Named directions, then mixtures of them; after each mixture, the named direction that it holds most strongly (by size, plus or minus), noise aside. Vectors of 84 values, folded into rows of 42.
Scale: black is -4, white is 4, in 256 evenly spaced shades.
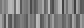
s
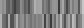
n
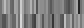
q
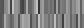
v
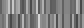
v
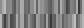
n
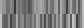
n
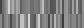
v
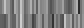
q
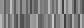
s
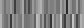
n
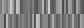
s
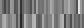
q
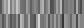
s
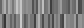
q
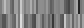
q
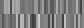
v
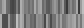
n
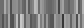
v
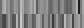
q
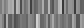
s
